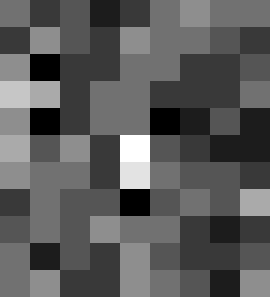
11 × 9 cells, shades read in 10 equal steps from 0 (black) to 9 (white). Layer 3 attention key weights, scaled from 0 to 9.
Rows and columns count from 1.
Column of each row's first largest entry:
7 2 1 1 1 5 5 9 4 5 2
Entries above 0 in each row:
9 9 8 9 7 9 9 8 9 9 9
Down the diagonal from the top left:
4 5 2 4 4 3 3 3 2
